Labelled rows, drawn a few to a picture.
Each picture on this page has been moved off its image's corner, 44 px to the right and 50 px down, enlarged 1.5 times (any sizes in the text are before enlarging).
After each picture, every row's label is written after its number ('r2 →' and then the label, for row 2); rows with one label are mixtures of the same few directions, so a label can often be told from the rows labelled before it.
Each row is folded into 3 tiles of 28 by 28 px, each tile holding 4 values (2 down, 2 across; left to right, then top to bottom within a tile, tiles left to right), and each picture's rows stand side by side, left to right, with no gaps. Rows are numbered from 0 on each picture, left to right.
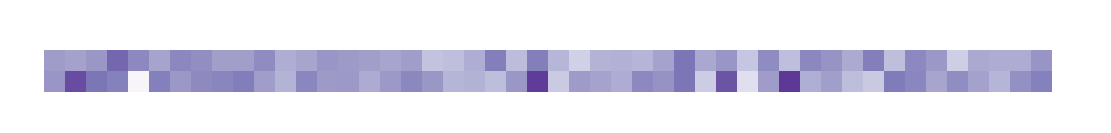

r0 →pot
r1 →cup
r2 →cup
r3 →cup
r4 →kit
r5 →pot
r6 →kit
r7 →kit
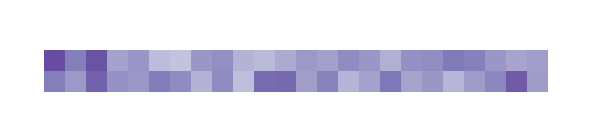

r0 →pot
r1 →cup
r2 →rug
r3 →pot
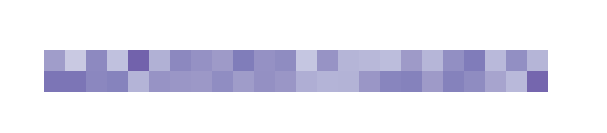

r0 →kit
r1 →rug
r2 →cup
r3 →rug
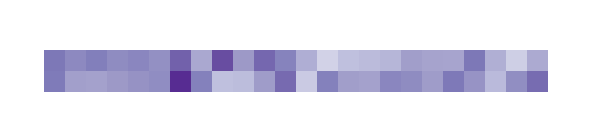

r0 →kit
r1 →kit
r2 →kit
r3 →rug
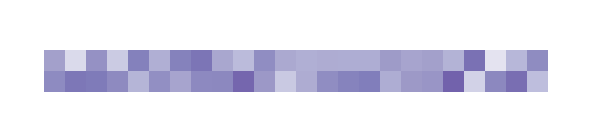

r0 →kit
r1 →cup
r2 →kit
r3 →rug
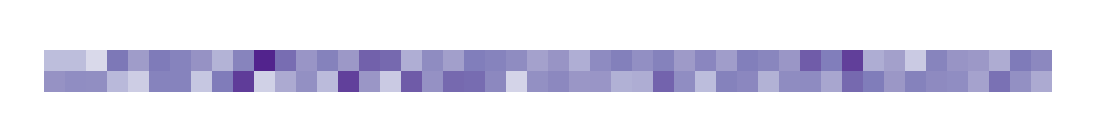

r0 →pot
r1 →rug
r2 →rug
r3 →pot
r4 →cup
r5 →rug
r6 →pot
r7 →rug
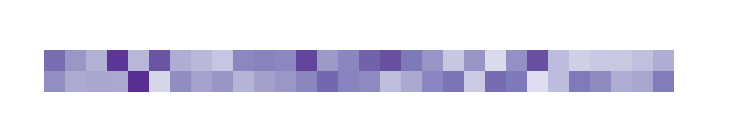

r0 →rug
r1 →pot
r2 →cup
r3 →rug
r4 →kit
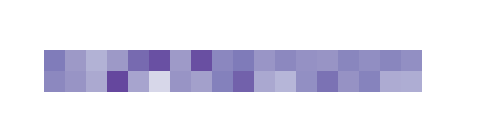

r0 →rug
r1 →kit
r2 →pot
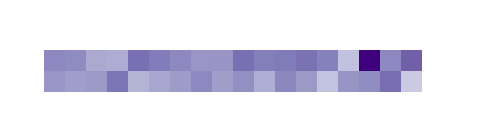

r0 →rug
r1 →cup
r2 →rug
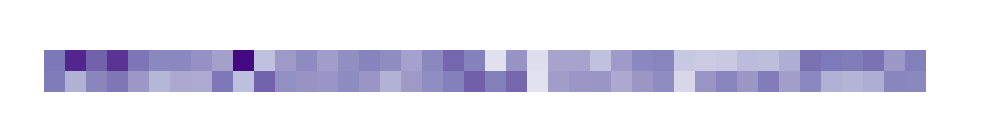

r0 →kit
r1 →rug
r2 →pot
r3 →cup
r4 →pot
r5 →kit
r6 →kit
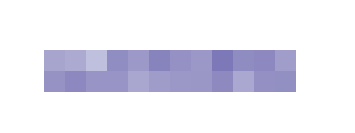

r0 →pot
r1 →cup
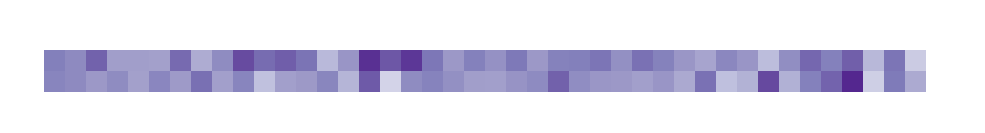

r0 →pot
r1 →cup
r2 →cup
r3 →kit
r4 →kit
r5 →rug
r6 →cup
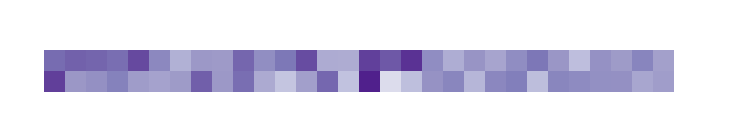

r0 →kit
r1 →pot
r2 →cup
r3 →rug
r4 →kit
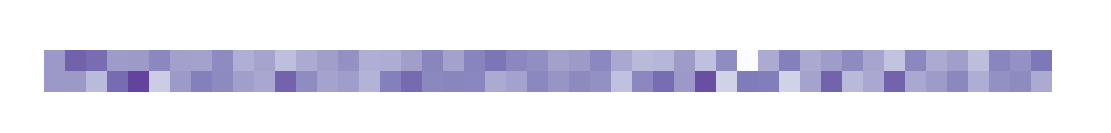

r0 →pot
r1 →rug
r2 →cup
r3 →cup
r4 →rug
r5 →rug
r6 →rug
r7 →pot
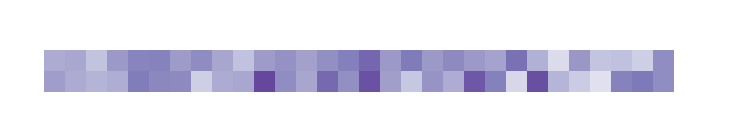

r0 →pot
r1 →pot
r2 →pot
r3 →rug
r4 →cup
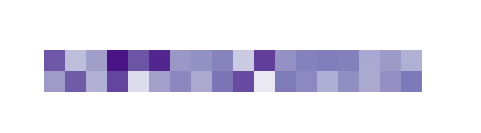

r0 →cup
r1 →rug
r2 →pot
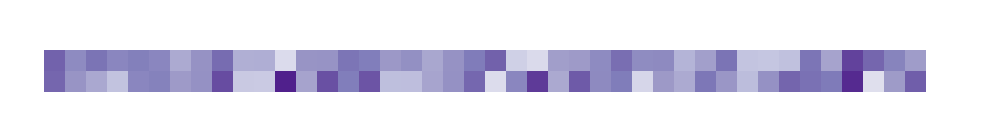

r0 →kit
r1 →rug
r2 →pot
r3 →rug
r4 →pot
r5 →rug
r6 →cup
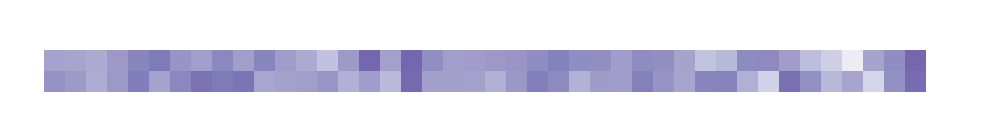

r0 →pot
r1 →kit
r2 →cup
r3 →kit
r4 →pot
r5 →pot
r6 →pot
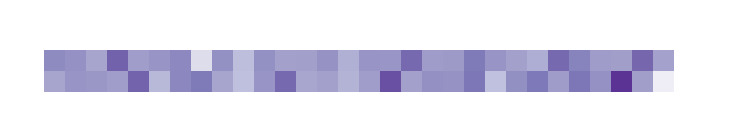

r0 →rug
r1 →kit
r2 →pot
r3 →cup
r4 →cup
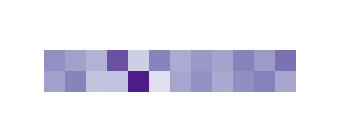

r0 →rug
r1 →pot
